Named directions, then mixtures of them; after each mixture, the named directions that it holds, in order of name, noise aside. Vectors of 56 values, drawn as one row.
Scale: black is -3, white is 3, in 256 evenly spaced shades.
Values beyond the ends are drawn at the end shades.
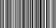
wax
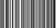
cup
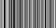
cup, wax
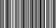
cup, wax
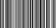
wax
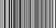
cup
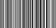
wax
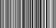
wax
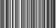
cup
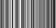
cup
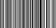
wax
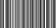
cup, wax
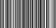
wax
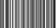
cup, wax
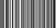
cup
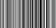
wax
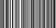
cup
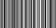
wax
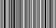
cup, wax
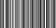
cup, wax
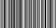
cup, wax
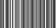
cup, wax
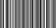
cup, wax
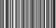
cup, wax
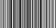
cup, wax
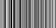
cup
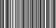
cup, wax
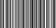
cup, wax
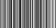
cup, wax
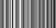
cup
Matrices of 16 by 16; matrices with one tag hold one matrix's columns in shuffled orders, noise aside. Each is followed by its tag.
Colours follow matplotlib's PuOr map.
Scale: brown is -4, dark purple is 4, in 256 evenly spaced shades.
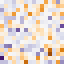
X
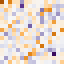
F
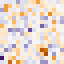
X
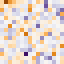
F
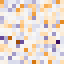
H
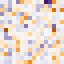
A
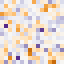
X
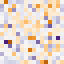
H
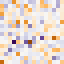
H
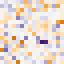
H
